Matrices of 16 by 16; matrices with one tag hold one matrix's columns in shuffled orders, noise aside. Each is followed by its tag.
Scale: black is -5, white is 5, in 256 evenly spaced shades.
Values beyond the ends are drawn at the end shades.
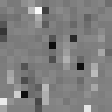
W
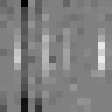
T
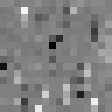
W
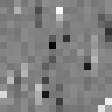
W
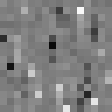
W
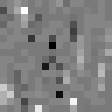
W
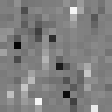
W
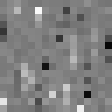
W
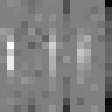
T
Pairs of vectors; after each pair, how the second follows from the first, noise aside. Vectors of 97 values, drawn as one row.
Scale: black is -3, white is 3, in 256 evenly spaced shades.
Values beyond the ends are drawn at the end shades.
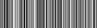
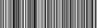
negated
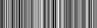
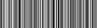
sign-scrambled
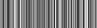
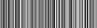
sign-scrambled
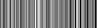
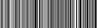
sign-scrambled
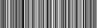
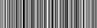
sign-scrambled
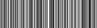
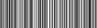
sign-scrambled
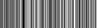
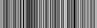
sign-scrambled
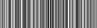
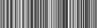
sign-scrambled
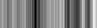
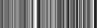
sign-scrambled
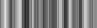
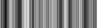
negated
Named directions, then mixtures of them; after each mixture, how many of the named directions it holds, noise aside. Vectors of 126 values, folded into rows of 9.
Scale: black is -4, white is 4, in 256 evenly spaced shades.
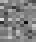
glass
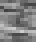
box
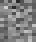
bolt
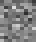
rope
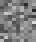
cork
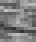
one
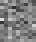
two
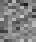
three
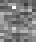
three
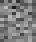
one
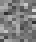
one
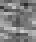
two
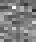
three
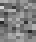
two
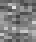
three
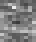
three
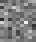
one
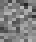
two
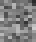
three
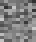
three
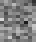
three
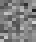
one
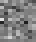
one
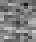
three
